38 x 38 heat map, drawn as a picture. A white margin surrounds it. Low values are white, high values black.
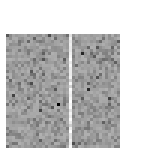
A few values lie far out on both sides of the bulk. Column 22 stands out from the rest. Overall the values sit about 40% of the way up the scale.
